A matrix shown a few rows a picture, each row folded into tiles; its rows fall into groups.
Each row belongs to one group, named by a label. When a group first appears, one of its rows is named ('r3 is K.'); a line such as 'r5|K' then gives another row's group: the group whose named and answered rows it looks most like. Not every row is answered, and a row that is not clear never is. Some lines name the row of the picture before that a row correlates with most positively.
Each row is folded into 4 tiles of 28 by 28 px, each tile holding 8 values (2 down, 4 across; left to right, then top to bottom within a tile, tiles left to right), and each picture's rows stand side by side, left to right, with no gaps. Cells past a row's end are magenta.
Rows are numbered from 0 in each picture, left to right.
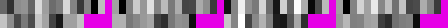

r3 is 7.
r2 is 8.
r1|7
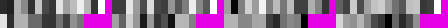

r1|8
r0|8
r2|7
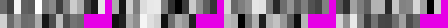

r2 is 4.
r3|8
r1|7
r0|8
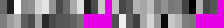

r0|8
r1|7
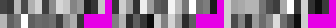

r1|4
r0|8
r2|4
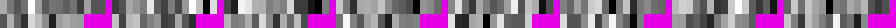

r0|7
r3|7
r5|4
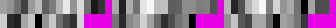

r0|4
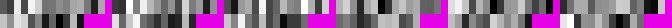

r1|8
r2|8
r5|8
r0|8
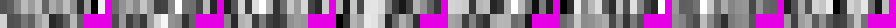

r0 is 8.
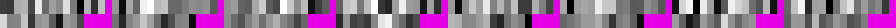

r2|4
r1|7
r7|4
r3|4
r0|8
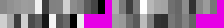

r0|4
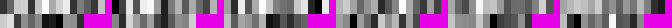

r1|8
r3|4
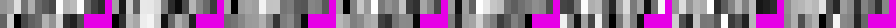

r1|7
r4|7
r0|4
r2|7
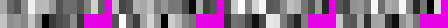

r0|7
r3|8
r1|7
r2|4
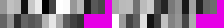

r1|4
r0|4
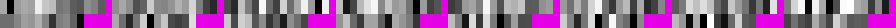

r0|7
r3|7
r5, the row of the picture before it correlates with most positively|1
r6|8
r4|8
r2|8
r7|4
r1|4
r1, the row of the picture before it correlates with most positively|1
